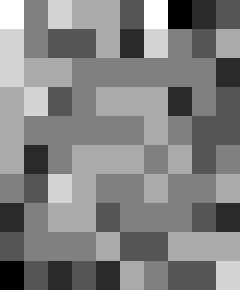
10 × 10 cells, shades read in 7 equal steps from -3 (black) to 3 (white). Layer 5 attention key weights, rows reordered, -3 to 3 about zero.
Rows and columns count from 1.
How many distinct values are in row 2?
5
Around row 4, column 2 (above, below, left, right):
1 0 1 -1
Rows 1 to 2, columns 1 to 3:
3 0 2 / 2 0 -1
